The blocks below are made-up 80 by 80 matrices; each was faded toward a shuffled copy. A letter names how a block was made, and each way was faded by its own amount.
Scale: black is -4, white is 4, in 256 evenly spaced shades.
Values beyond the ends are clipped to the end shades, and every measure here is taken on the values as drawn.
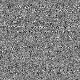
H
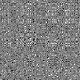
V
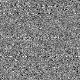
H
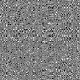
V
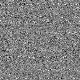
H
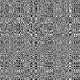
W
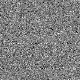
H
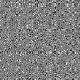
V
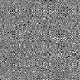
V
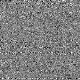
H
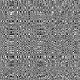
W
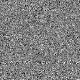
H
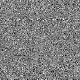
H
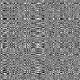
W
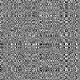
W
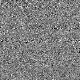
H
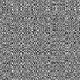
W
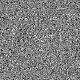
H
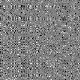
V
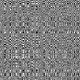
W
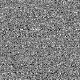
H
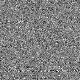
H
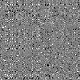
V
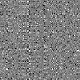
V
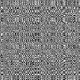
W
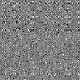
V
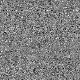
H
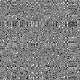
V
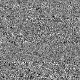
H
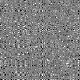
V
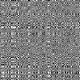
W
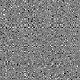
V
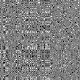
V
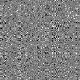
V
